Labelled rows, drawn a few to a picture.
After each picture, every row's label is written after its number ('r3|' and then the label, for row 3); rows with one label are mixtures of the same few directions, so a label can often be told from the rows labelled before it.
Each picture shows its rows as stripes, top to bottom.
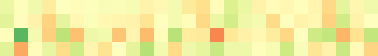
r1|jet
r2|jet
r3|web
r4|web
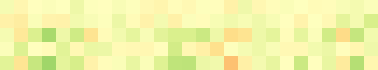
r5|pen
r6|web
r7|jet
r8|web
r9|jet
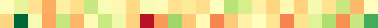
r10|jet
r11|web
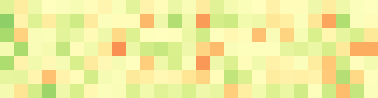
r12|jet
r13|jet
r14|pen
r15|web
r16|jet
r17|jet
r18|jet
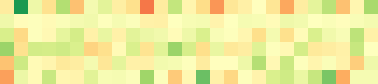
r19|web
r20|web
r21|pen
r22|jet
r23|pen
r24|jet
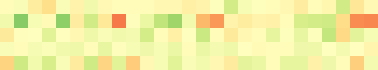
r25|jet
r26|web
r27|jet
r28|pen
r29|pen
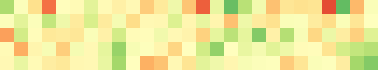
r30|jet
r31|pen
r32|pen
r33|web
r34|web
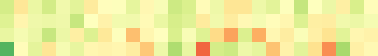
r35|jet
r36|jet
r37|pen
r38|jet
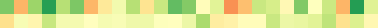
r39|jet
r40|jet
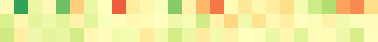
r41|web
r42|pen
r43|jet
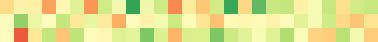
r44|pen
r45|web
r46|web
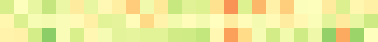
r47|pen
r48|web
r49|jet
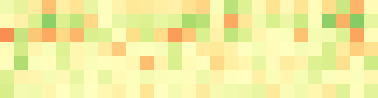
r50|jet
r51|jet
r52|jet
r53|web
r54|web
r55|pen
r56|jet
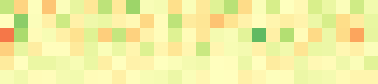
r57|pen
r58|web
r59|pen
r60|jet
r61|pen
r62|web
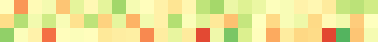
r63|web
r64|pen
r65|jet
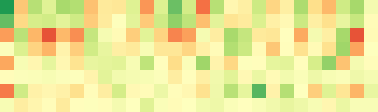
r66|jet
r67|jet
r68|jet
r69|jet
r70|jet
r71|pen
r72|pen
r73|web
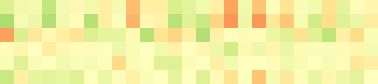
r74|pen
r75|pen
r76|jet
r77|pen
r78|web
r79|pen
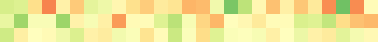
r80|jet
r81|web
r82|jet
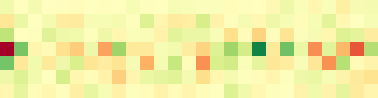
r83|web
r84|jet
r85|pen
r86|pen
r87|jet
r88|web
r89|jet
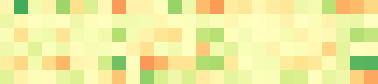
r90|web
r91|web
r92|web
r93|jet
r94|web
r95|web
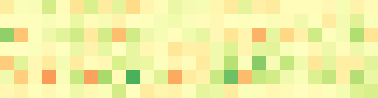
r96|pen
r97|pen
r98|pen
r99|pen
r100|pen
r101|pen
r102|web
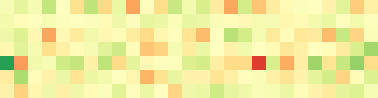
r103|pen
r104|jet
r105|jet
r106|web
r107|pen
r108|web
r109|web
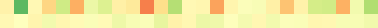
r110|web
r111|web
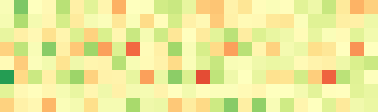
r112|web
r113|web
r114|pen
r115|pen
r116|web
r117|jet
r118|pen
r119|pen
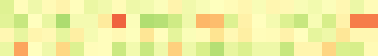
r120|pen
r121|web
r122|web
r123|web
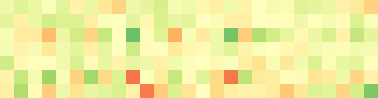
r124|web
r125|jet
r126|pen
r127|pen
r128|pen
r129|pen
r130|web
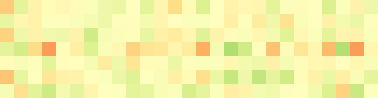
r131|jet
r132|pen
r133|jet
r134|jet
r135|pen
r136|pen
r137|jet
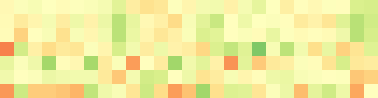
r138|web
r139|web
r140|web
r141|pen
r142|pen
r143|web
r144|jet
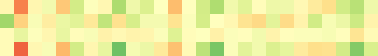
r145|web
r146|pen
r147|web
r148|web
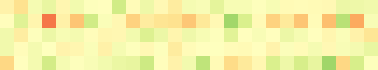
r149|web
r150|jet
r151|web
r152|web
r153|jet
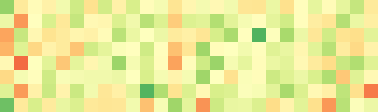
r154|pen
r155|web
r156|pen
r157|jet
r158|web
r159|jet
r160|web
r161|jet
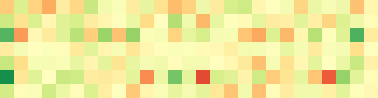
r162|jet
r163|jet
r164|pen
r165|pen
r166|pen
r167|jet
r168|pen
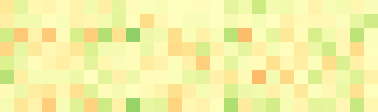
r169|pen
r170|web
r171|pen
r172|jet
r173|jet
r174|pen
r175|jet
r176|pen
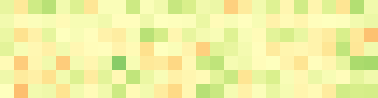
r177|jet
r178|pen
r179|web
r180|jet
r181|web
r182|pen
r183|web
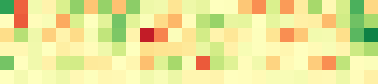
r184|pen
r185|web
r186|web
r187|web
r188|jet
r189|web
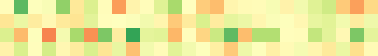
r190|web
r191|jet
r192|pen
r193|pen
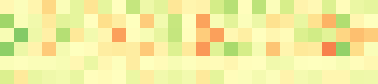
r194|pen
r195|jet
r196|web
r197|jet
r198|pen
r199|jet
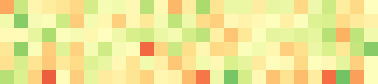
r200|jet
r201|web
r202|jet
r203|web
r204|jet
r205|jet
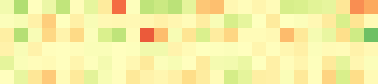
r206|web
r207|jet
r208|web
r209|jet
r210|jet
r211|jet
